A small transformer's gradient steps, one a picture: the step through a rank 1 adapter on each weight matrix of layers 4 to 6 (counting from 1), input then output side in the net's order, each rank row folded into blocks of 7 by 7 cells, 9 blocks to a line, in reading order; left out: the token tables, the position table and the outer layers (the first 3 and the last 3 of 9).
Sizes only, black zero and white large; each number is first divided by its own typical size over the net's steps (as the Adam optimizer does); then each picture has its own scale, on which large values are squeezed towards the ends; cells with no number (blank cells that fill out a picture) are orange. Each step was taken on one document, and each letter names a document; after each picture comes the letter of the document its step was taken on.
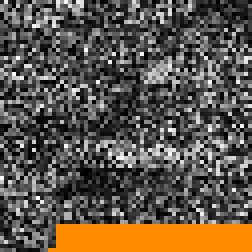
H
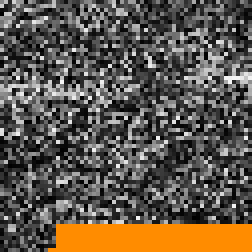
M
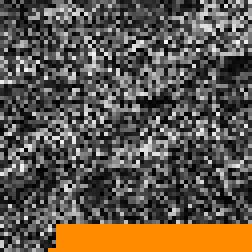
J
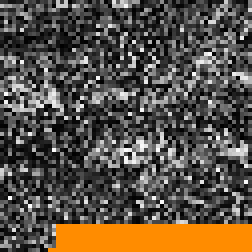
H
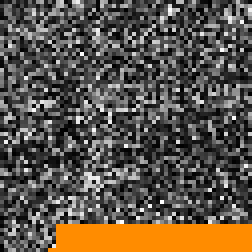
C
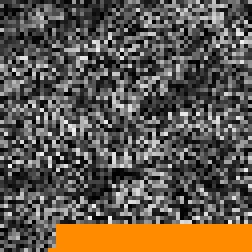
J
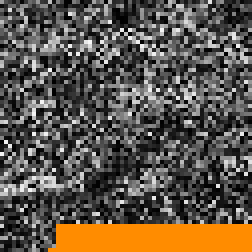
J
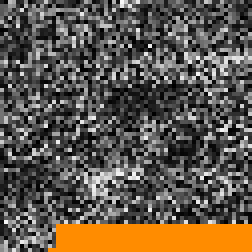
M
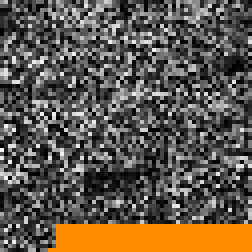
J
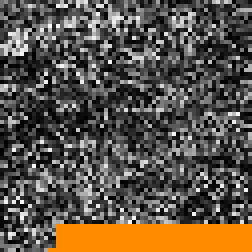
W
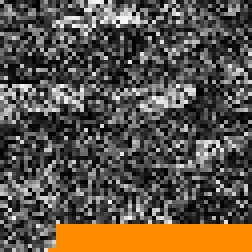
W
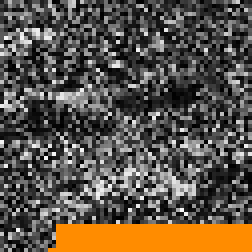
W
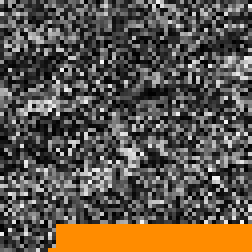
W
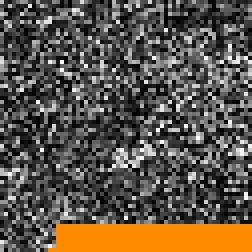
H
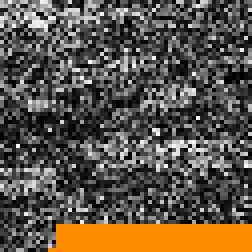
W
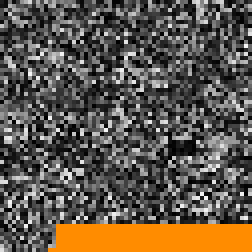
M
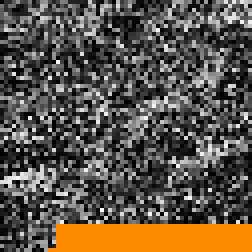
M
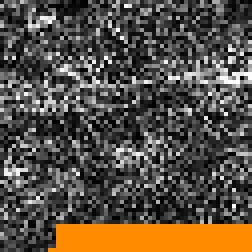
H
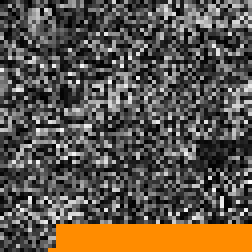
J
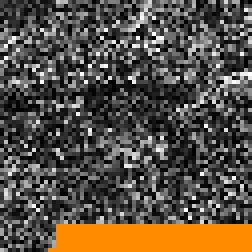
H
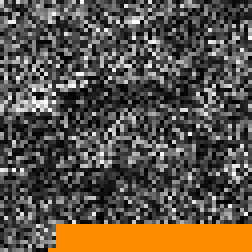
H
